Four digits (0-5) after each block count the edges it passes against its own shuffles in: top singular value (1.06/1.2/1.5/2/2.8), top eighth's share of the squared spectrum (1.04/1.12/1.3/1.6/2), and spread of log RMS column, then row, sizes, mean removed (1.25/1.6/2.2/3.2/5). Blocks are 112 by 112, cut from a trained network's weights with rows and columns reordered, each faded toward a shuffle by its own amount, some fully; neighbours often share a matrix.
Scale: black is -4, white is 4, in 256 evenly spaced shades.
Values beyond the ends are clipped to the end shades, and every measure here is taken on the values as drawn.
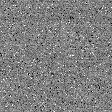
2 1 0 0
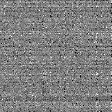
4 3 3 1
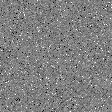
0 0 0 0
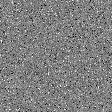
1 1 0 0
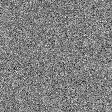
1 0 0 0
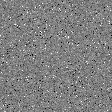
0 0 0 0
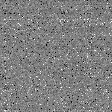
2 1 1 0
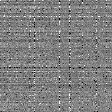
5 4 3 2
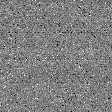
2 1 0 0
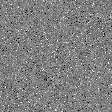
0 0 0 0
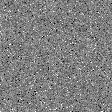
0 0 0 0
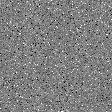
0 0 0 0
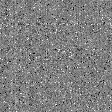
2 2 0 1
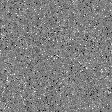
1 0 0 0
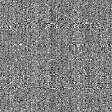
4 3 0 3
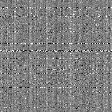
4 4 0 4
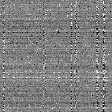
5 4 3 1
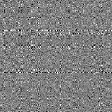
4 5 3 3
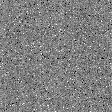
1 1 0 0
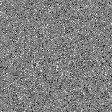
2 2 0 0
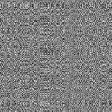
4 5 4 3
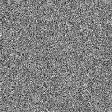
3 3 1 0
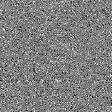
3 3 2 1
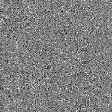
3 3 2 2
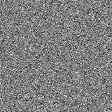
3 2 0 0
